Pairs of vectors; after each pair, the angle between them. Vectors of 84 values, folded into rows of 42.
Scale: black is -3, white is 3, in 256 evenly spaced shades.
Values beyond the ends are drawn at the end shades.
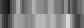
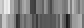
nearly opposite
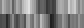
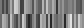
orthogonal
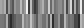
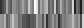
partly opposed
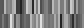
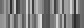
partly aligned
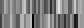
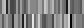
partly opposed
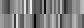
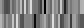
nearly parallel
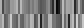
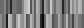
orthogonal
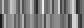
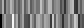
partly aligned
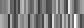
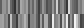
nearly parallel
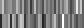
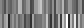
orthogonal
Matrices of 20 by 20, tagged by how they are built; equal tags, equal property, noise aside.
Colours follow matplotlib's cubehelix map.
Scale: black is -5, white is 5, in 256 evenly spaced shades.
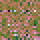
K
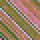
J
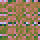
K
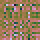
K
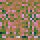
K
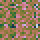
K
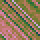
J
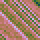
J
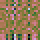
K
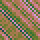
J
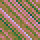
J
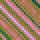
J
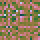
K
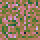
K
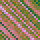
J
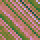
J
